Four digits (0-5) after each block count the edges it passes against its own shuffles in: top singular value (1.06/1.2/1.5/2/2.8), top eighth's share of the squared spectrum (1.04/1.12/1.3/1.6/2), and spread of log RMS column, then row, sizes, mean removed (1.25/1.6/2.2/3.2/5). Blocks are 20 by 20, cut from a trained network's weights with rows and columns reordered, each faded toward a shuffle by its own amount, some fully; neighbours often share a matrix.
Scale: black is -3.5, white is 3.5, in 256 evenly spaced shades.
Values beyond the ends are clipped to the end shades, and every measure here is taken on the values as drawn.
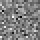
0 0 0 0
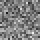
0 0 0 0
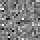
1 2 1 0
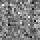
1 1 0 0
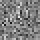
2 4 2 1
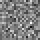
1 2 0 0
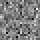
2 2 1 0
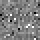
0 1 0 0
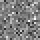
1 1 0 0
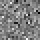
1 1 0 0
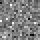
0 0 0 0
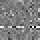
3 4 0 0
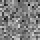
1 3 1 0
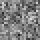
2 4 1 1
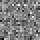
1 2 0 0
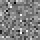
1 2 0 0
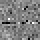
2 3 0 1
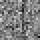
1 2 0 0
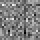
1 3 0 1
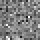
1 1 1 0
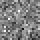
0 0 0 0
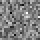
0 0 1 0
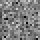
0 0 0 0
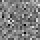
0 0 1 0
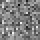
2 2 1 1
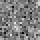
0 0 0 0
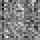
2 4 1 1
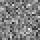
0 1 0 0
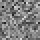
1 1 0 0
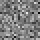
2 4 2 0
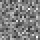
1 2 1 0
